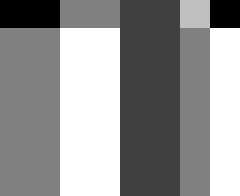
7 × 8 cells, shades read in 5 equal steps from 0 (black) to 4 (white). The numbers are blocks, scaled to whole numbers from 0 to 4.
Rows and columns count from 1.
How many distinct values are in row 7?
3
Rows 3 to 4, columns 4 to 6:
4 1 1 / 4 1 1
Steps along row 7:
same up same down same up up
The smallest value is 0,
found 3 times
